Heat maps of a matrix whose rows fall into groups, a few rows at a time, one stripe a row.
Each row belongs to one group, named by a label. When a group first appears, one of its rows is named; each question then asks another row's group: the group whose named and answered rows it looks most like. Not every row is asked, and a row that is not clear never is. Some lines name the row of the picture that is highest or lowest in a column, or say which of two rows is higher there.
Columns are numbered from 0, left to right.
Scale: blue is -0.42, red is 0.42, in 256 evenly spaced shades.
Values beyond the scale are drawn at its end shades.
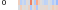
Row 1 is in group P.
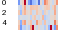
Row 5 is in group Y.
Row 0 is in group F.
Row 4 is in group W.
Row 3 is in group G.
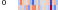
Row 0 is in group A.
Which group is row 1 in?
Y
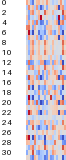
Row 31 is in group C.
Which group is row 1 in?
A
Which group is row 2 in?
W
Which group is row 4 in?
A
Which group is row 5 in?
C
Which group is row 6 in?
C
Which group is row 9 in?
W
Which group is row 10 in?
W
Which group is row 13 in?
W
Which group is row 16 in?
W
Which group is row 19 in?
C
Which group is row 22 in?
A
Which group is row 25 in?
F
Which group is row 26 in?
Y
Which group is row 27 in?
C
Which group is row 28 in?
C
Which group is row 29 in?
W
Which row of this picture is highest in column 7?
3
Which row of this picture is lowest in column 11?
12
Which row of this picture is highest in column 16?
3
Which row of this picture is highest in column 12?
19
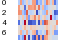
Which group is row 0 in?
C
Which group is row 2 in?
C
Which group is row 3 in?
Y
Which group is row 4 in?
F
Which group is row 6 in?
C
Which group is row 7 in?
F
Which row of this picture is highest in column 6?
1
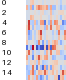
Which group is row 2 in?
G
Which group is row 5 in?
C
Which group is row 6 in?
Y
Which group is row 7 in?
Y
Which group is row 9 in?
F
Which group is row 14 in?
W
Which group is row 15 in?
A
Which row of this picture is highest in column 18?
14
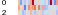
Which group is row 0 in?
Y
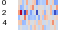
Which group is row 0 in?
C
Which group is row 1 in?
Y
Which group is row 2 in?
C
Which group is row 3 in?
F
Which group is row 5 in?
G
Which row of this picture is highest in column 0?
2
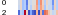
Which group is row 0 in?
G
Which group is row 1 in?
G
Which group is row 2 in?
F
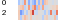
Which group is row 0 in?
F
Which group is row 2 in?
Y
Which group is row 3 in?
W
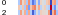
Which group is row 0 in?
A
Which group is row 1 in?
Y
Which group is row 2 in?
A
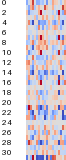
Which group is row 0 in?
F
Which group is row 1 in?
W
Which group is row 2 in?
Y
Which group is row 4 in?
C
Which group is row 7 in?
Y
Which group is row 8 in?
W
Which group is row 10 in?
Y
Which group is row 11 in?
F
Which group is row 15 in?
A
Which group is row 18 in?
A
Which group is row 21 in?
A
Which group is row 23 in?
C
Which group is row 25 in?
W
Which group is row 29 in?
G
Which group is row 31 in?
F
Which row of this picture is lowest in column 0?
31
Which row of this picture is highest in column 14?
31
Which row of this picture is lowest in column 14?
4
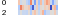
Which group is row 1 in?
A
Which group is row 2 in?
G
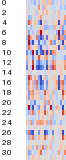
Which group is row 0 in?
G
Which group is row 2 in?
Y
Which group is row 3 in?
Y
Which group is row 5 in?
C
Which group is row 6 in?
Y
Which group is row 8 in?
C
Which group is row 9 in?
A
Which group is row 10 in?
F
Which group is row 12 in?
F
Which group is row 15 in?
A
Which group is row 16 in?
A
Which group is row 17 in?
A
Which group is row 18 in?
W
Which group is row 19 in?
W
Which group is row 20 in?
G
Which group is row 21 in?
C
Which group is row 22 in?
W
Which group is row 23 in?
G
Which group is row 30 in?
Y
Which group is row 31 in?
W
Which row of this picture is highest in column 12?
21
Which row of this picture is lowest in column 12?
10
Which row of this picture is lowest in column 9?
26
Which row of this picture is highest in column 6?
11
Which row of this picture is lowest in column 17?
20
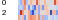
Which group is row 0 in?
W
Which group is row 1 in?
F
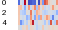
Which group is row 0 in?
F
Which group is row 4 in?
Y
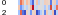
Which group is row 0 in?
A
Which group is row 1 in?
Y
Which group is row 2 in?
C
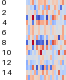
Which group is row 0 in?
W
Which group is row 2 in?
Y
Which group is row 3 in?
F
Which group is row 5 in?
W
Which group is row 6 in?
W
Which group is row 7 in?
A
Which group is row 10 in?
Y
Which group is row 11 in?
G
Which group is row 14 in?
Y
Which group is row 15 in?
W
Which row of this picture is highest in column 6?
4
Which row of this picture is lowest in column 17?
1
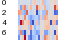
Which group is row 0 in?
G
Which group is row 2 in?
C
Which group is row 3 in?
F
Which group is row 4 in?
A
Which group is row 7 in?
F
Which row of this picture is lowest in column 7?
4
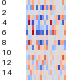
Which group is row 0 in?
W
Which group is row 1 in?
F
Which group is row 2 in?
G
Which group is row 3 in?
A
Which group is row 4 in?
C
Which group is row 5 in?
F
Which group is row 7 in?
Y
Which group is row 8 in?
A
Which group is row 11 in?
W
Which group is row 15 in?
Y
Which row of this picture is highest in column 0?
9
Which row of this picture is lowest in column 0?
6
